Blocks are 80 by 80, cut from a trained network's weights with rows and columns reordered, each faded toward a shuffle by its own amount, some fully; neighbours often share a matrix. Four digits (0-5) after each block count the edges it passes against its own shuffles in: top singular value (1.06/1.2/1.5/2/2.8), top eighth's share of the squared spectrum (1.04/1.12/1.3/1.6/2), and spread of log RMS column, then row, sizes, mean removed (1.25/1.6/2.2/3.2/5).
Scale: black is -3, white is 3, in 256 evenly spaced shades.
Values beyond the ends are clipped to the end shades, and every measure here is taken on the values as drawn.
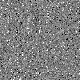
2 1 0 0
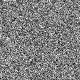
0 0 0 0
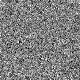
2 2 0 1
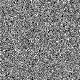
2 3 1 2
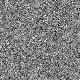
0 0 0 0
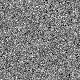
0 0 0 0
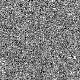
2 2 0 2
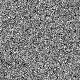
0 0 0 0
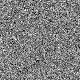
0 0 0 0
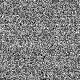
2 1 0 0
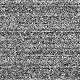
3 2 0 1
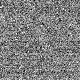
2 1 0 0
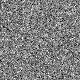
2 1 0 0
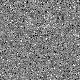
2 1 0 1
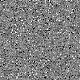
3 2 1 1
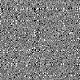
4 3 2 3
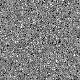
2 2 1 0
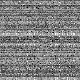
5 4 2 2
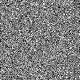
2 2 0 1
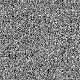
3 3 1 2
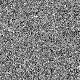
1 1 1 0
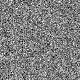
1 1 0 0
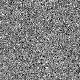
2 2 0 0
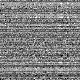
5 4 2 2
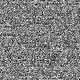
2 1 0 0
